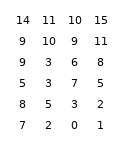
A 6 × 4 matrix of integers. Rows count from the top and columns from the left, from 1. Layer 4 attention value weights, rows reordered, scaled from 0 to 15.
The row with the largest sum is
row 1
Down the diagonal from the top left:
14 10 6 5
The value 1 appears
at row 6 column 4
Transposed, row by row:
14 9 9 5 8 7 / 11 10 3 3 5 2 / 10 9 6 7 3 0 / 15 11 8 5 2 1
